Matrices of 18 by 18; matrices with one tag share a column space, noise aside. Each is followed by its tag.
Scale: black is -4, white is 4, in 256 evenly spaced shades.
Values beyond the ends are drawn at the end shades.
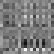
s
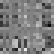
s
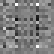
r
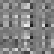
s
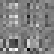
s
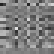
r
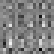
s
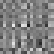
s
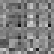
s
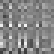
s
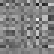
r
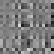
s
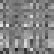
s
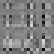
s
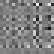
r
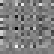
r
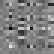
r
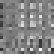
s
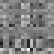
s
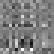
s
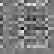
r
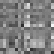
s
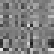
s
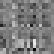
s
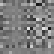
r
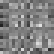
s
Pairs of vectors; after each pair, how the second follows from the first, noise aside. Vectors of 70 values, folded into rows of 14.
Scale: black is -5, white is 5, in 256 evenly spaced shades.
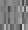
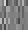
reversed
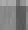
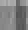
copied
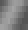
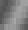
reversed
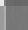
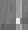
wrapped around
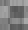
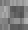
copied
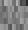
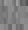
shrunk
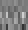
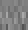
shrunk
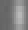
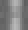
wrapped around
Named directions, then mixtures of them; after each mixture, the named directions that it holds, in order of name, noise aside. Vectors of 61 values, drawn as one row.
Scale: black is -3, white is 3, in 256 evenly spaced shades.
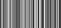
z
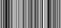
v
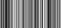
v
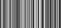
z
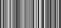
z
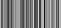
z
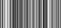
v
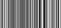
v, z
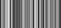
v, z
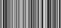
v, z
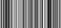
v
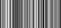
v, z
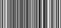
v, z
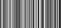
z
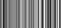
v, z
